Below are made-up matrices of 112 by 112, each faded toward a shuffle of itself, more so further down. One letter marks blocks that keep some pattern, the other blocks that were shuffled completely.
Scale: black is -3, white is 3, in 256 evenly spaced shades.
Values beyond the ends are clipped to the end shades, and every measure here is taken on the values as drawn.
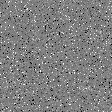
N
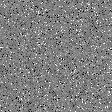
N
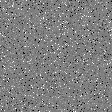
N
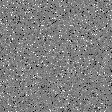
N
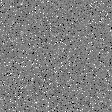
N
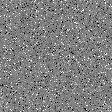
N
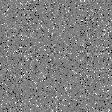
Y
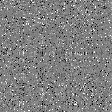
Y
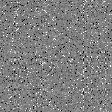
Y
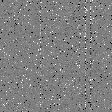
Y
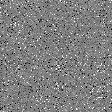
Y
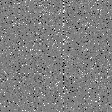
Y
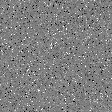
N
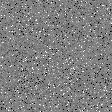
N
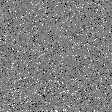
N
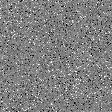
N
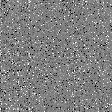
Y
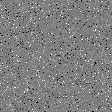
N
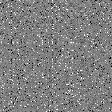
Y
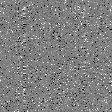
Y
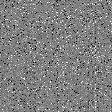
Y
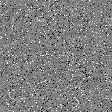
Y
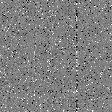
Y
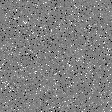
N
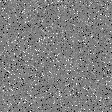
N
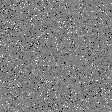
N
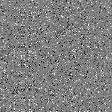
Y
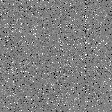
Y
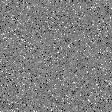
N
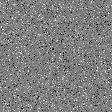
N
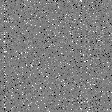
Y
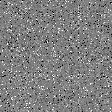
Y
